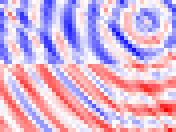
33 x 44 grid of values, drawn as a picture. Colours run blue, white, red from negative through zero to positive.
Mirror symmetry: none. Rings: centred on the top right. Seam: horizontal, 50% of the way down, the bottom part higher.
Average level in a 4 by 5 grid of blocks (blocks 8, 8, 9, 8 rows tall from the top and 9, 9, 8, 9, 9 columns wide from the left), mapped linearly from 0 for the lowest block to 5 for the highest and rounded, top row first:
10121 | 11012 | 44444 | 44445
